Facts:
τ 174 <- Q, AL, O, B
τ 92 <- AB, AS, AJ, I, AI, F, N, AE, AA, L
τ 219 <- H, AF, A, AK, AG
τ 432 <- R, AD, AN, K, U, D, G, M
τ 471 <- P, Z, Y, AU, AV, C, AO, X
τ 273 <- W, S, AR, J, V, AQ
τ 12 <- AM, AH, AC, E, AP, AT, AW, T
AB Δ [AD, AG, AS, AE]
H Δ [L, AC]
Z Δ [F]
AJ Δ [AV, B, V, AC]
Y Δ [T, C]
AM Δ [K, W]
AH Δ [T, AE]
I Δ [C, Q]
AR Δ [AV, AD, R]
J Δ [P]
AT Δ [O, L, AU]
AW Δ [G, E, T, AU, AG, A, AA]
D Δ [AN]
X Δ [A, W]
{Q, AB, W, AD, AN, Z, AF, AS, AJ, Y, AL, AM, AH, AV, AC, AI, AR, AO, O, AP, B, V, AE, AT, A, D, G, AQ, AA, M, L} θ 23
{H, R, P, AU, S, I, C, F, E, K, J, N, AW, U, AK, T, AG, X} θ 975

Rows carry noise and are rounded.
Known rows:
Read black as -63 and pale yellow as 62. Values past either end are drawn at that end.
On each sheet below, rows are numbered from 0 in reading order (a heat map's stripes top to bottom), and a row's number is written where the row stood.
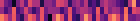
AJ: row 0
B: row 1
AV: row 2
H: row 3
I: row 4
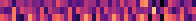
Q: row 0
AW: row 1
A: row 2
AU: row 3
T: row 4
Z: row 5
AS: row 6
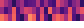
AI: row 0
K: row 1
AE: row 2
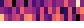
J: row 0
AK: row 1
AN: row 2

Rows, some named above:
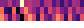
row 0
D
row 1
AU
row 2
R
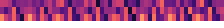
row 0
AP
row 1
AW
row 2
AO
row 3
V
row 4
W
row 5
C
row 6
K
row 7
Y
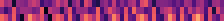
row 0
B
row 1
AM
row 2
V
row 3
AB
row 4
AG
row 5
AO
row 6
U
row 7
X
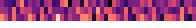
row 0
I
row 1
S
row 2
P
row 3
F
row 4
AF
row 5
AC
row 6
Q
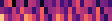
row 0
J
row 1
AR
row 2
N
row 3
AQ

